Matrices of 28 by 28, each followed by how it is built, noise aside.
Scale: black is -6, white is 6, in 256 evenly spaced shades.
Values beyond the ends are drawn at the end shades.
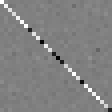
diagonal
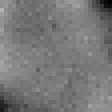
smooth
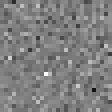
noise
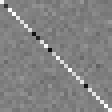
diagonal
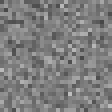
noise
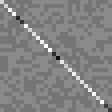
diagonal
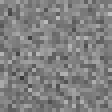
noise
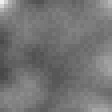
smooth
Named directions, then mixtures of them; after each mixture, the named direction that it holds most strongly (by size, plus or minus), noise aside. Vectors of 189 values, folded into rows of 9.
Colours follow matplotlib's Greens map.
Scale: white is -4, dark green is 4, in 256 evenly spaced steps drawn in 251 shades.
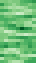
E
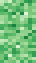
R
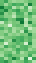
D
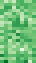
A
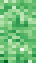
A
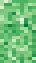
D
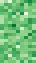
R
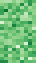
R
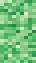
R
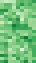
A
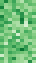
A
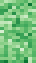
A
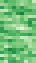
E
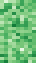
A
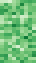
R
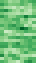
E
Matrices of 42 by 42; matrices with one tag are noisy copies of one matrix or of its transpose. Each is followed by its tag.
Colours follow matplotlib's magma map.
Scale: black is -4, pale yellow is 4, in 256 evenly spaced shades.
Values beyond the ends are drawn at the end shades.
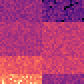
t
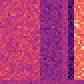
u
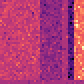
u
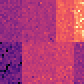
t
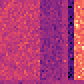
u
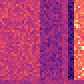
u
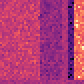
u
